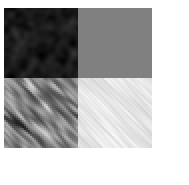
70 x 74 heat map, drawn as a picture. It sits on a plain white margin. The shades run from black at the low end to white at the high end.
The table splits into 2 rows of 2 panels. Panel 1,1: very low, blotchy, faint in contrast. Panel 1,2: middling, flat. Panel 2,1: middling, slanting down to the right, strong in contrast. Panel 2,2: very high, slanting down to the right, faint in contrast.
